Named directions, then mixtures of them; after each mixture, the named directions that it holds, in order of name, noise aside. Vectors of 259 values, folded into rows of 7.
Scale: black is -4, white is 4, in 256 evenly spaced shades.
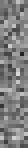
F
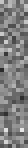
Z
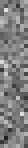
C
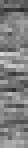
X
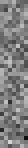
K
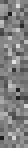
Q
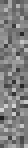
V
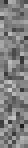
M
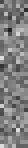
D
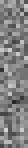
Z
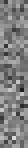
F, M, V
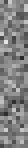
M, Z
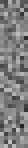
D, M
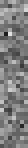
D, M, X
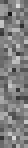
Q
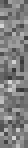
F, M, Q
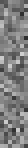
C, D, M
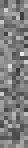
C, F, M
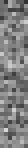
M, X, Z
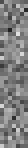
D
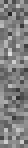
Q, X, Z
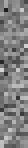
C, V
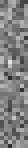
K, M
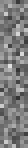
D, F, Z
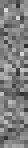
C, F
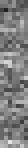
K, X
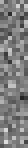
Q, Z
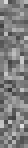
M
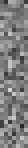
M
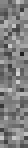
F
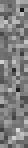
C, F, Q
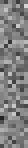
M, V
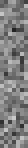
M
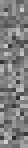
C, F, V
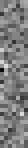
C, Z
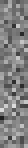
V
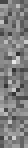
Q, V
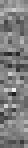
V, X
